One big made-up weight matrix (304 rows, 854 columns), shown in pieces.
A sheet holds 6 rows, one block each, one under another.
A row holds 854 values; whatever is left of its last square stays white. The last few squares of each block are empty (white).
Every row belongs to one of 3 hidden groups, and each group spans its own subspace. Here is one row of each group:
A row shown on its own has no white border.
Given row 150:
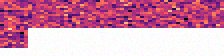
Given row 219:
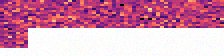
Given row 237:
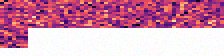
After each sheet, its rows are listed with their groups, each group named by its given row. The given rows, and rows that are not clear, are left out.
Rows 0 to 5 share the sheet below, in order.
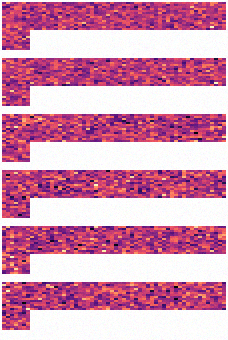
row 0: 237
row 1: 219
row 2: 219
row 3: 150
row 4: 237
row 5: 219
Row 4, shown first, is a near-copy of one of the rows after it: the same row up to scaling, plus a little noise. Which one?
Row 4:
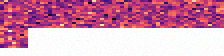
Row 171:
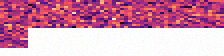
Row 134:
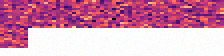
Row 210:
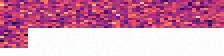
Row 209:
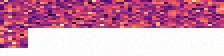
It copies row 209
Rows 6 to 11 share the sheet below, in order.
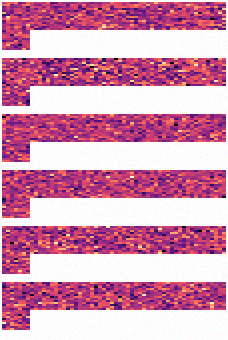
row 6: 219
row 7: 219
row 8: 237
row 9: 219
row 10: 150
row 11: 237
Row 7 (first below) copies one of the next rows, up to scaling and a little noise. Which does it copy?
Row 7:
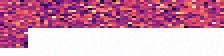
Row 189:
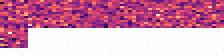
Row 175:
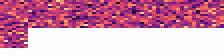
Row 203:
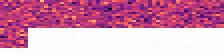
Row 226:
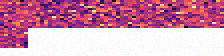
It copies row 226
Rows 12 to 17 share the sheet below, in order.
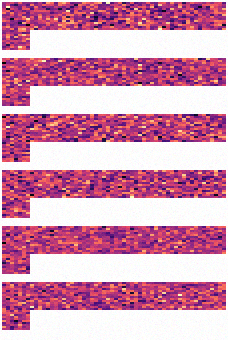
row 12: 150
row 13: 237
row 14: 237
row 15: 219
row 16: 219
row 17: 219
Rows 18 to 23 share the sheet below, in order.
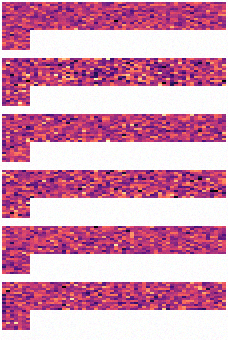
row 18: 237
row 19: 150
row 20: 219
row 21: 237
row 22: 237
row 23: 219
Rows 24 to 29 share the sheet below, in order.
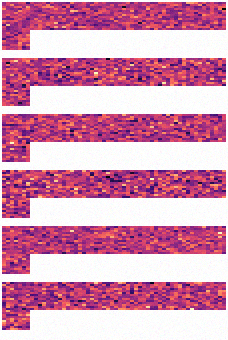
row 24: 219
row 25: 150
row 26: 150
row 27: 219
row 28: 219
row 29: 237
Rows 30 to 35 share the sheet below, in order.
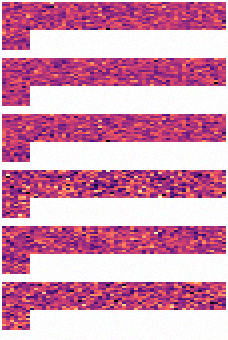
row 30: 219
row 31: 219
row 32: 219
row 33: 150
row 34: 219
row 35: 237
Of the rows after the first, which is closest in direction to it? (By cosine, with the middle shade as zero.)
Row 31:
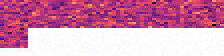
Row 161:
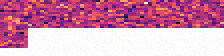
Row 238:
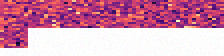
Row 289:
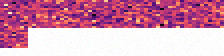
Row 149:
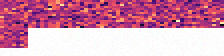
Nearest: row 161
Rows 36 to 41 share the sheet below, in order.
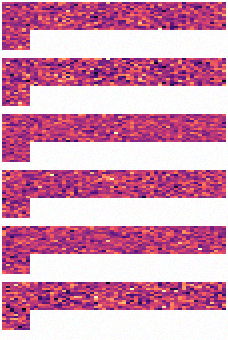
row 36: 150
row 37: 150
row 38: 237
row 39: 219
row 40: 237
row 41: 150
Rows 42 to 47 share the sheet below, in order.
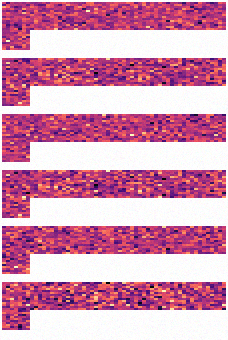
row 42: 237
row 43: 150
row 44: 219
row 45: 150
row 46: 219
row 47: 150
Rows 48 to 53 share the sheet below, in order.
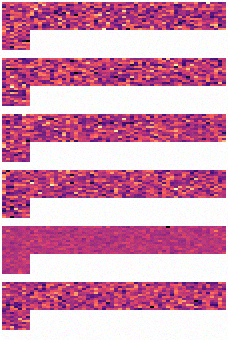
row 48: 237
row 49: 150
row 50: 219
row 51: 237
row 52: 150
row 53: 237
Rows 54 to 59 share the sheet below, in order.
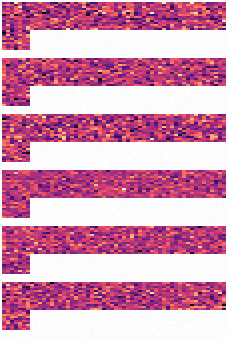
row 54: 219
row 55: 219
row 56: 237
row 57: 150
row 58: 237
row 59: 219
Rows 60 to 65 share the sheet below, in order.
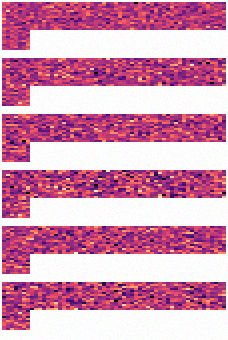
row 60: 219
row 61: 150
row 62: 150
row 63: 150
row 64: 237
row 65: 237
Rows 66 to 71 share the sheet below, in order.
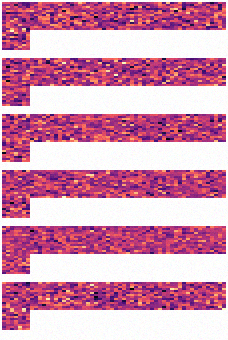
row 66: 150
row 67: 219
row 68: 219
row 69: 219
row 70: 237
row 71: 150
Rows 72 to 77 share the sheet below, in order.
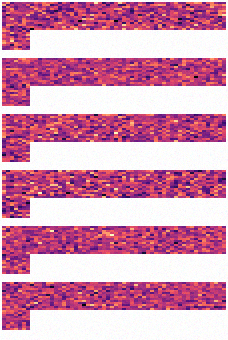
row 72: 237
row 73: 150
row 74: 237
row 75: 237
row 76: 219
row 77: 219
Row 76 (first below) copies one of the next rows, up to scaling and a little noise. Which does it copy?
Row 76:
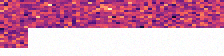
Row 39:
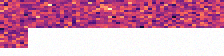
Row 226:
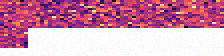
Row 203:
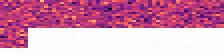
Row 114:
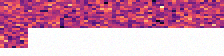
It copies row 39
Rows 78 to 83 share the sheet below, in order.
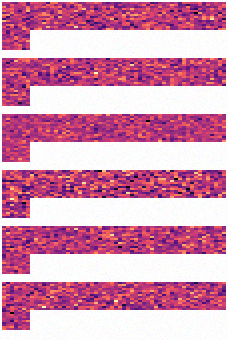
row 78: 219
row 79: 150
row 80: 150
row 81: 150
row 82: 219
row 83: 237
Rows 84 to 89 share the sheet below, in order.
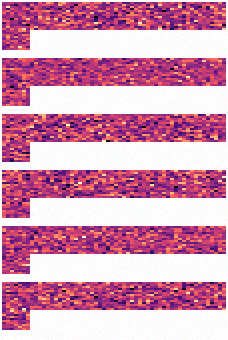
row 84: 150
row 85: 150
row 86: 237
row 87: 219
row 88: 237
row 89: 150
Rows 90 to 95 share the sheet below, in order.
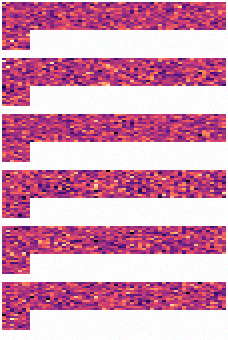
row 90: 237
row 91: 219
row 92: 237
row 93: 150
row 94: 150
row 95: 150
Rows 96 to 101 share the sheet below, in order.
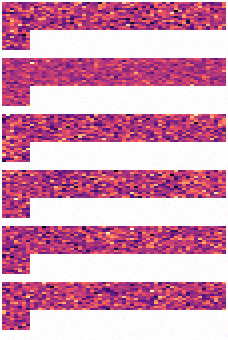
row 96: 150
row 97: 237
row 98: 237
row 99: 219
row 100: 219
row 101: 219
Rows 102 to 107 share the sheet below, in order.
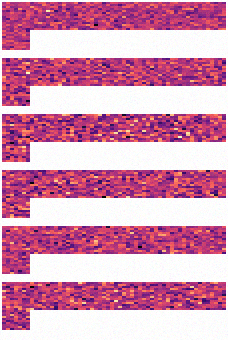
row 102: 237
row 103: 219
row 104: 150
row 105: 237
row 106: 150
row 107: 237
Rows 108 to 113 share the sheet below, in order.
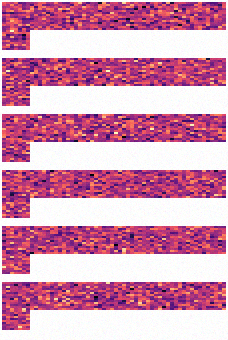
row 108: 150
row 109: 237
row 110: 237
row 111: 219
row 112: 237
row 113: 150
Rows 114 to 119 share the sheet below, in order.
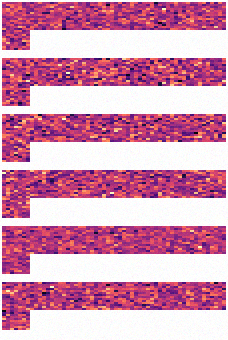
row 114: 219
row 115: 150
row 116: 219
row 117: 237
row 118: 237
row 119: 219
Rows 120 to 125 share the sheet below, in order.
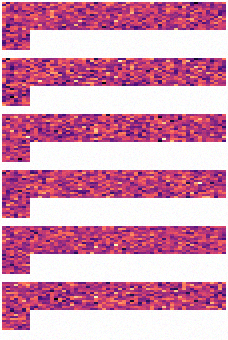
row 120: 237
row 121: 237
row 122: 150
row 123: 237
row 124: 237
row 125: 150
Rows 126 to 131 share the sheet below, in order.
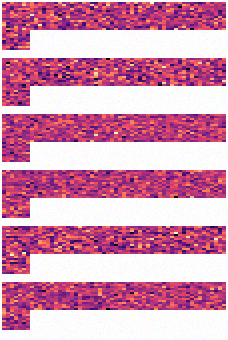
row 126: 237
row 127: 150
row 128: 237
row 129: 237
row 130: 150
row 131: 219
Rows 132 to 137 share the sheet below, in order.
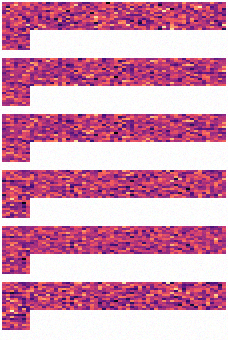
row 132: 150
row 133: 237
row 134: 237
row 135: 150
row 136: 150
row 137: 150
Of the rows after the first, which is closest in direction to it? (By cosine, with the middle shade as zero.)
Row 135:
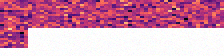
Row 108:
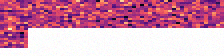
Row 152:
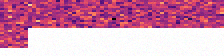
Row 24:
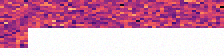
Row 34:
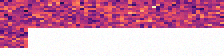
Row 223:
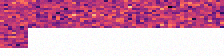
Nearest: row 108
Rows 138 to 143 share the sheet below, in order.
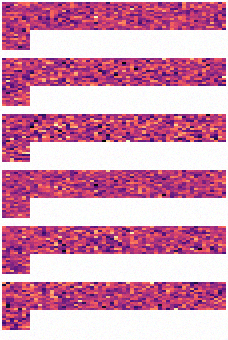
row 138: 150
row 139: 219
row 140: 237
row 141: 150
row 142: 237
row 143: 237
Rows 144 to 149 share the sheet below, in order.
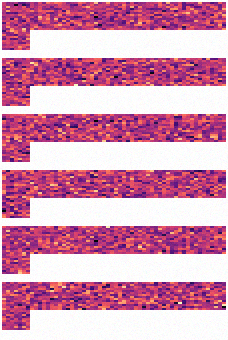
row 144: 150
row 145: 237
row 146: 237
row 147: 237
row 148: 150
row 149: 219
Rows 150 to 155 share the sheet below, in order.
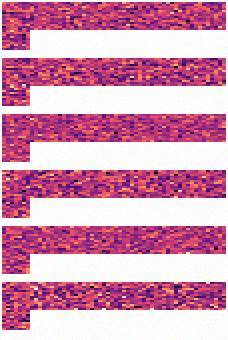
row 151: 150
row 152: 237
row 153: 219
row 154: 219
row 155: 237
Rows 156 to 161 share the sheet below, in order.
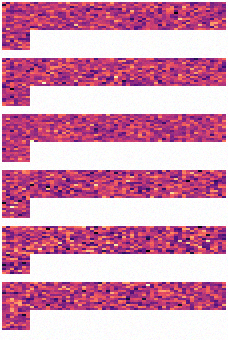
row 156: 237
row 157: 237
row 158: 150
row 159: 150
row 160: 237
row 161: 150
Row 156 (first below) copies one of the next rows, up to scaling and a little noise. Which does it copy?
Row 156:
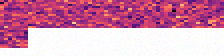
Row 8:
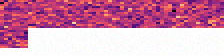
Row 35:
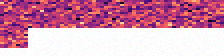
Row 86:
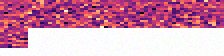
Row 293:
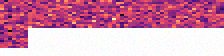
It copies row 8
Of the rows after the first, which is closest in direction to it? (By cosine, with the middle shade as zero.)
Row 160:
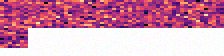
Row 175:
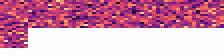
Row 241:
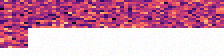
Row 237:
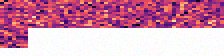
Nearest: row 237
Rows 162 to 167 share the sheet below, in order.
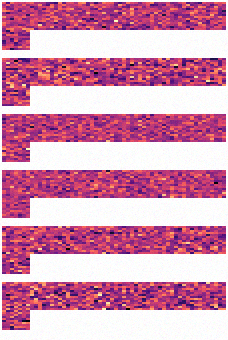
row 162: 237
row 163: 150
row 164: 237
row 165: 150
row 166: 237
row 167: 237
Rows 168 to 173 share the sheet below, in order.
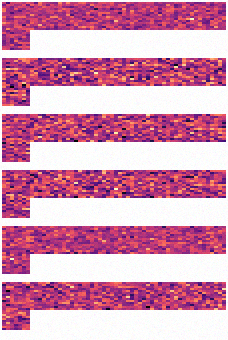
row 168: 237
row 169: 150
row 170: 237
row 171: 237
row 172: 219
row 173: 219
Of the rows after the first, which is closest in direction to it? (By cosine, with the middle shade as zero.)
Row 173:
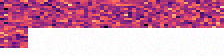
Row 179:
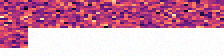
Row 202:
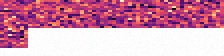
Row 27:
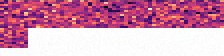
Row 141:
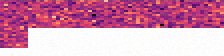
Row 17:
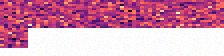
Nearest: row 179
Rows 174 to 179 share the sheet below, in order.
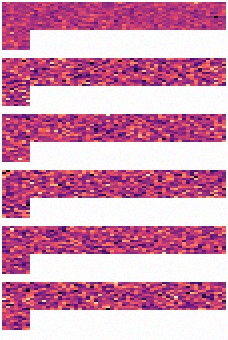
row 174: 237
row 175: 219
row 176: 150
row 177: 237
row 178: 219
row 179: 219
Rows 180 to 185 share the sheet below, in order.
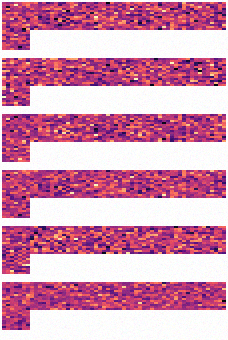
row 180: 150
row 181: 219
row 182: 150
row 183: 150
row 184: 237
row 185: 219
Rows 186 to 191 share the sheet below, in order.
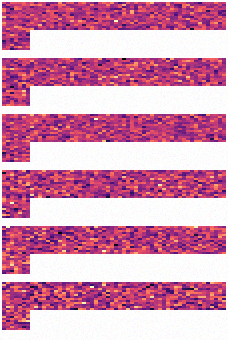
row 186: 237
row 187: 150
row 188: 237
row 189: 219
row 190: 237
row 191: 237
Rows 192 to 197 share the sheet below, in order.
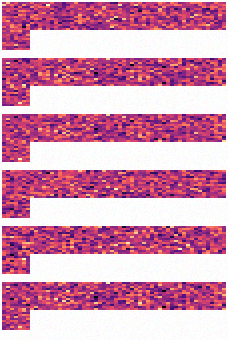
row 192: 219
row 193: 150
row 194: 150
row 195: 237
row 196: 150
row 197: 150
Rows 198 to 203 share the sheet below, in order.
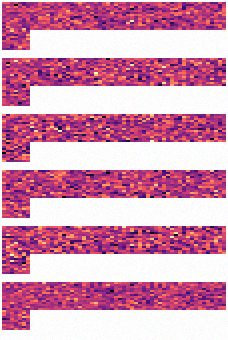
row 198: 150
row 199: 150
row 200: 237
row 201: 219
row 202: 150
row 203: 219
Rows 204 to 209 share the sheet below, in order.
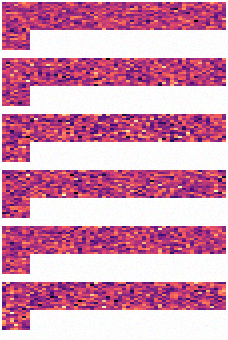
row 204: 150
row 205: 150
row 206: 150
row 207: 219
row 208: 150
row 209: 237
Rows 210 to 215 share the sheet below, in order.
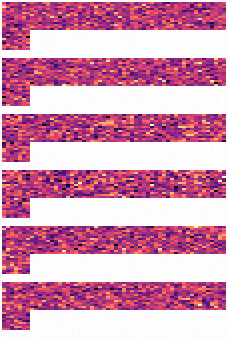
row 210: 237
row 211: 219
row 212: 219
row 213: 219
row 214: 237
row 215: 237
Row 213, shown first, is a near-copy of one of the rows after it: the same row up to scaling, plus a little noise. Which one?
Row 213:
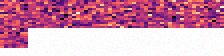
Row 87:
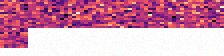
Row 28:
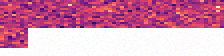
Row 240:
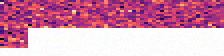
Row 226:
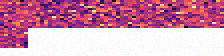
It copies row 87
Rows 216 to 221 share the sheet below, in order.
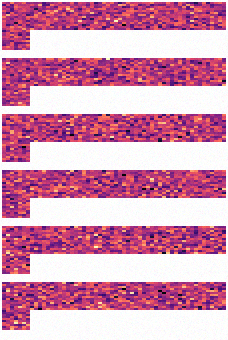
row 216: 237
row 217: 150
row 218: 150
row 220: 219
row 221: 219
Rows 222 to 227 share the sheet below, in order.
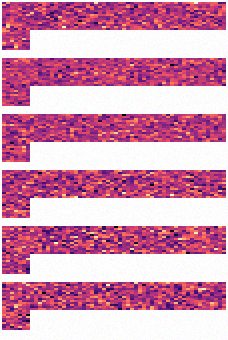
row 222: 237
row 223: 150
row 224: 150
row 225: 237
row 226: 219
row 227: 237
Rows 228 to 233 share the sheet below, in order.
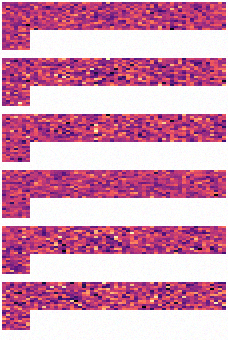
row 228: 150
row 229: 150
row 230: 150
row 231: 219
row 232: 237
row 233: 219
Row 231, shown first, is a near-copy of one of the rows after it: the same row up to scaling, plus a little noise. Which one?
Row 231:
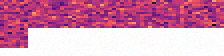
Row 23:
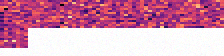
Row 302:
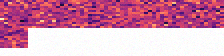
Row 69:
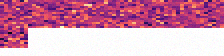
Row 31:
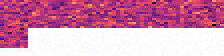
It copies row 31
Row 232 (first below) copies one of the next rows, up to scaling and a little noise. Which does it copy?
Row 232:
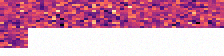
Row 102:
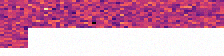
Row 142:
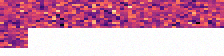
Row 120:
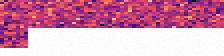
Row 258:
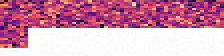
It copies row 142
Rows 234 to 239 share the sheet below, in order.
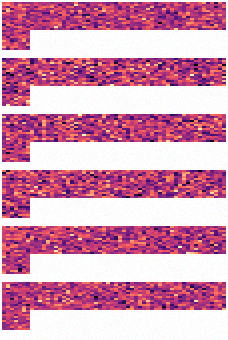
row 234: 219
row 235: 219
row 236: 237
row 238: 219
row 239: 150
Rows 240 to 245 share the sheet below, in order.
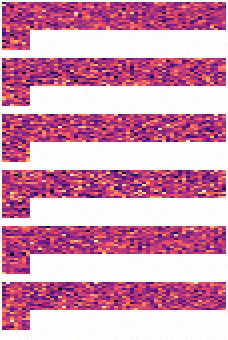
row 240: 219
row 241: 237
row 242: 219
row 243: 219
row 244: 150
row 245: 237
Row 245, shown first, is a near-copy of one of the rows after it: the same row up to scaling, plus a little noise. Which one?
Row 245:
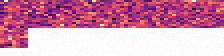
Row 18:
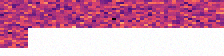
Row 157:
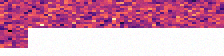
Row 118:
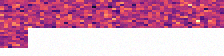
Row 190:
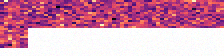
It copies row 190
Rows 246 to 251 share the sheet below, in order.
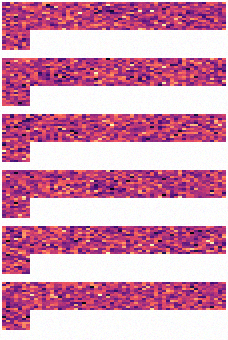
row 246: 219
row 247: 150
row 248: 219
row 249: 150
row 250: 219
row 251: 237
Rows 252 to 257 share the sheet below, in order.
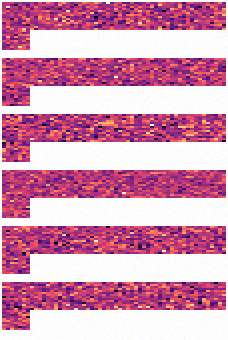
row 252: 150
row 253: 237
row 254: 219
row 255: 237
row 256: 150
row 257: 237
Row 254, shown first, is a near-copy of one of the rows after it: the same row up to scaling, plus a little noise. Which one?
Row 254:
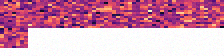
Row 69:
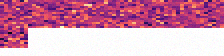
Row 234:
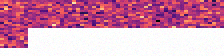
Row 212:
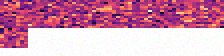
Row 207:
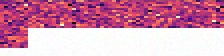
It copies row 212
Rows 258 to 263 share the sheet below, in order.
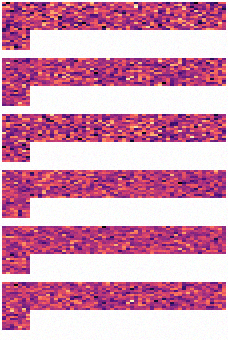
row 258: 237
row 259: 150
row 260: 219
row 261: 219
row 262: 150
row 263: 150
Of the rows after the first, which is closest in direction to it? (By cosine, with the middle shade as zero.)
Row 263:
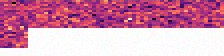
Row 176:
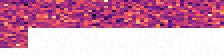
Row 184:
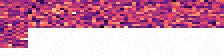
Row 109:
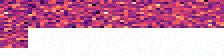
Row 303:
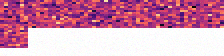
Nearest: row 176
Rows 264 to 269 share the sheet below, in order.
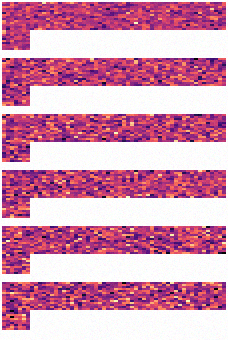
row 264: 219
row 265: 237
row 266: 237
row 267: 237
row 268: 219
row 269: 150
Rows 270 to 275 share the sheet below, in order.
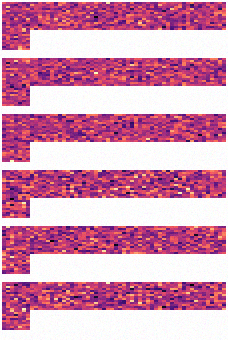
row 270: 150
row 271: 150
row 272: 237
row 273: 150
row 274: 237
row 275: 150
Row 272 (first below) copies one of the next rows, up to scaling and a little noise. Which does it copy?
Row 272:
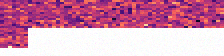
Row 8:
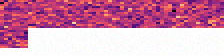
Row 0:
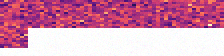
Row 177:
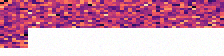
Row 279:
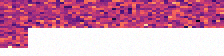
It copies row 279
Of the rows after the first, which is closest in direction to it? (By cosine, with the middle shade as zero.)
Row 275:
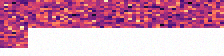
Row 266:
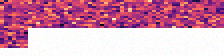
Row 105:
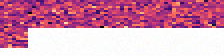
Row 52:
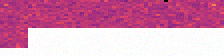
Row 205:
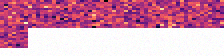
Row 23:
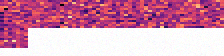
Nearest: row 52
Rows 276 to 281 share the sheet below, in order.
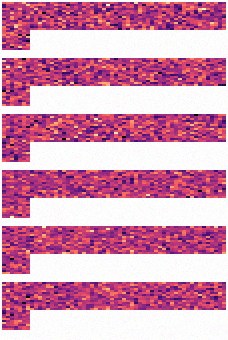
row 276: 237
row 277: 219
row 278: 237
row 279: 237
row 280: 219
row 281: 219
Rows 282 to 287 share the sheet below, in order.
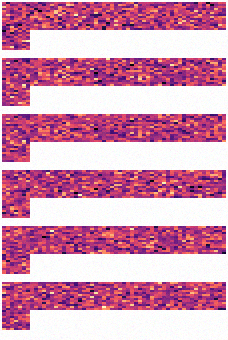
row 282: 237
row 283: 150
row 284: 150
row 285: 219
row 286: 219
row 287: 219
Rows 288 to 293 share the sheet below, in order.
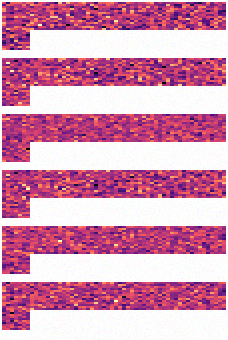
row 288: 237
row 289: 150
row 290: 237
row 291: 150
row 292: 237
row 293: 237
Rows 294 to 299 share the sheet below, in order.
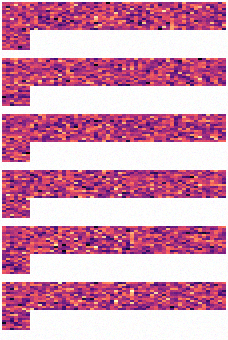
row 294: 150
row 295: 237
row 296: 237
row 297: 237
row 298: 237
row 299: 237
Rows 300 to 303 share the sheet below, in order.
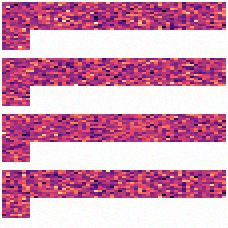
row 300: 150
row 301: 237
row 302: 219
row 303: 150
